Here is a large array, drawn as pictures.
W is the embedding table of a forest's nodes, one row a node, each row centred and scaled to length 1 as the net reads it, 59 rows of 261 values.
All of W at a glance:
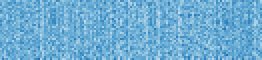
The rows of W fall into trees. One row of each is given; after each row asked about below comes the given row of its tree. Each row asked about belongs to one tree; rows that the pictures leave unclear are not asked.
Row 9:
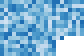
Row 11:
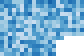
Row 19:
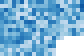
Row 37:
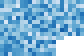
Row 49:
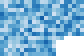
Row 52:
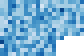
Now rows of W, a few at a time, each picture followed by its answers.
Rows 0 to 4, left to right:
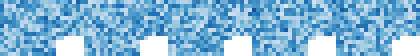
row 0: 49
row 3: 19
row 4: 19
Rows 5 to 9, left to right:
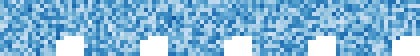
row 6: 37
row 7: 49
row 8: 11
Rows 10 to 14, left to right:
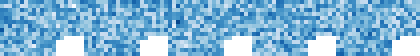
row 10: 19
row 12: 49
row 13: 11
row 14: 9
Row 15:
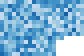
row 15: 9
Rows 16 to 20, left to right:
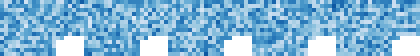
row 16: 49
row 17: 9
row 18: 11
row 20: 11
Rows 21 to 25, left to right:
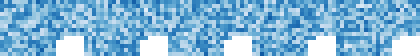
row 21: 11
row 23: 11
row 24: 11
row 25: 19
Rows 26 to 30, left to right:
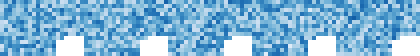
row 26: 52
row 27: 49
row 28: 11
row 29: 9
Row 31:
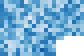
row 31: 49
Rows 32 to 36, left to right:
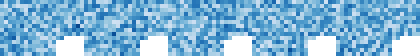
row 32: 37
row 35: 49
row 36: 52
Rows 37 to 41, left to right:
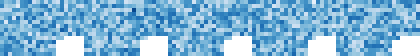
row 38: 49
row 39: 49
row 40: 19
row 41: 11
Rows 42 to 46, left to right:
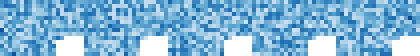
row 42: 11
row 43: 19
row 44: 37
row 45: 11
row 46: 49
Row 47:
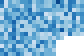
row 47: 37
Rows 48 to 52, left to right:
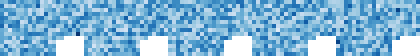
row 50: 11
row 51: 37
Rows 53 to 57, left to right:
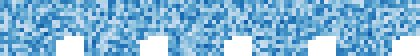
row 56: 49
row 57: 9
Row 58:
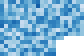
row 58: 49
